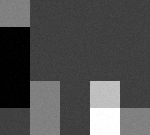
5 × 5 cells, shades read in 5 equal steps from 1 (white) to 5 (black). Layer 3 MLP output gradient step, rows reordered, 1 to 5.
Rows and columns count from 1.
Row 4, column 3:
4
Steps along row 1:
up same same same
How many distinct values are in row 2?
2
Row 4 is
5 3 4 2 4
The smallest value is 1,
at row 5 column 4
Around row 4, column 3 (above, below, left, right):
4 4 3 2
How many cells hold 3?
4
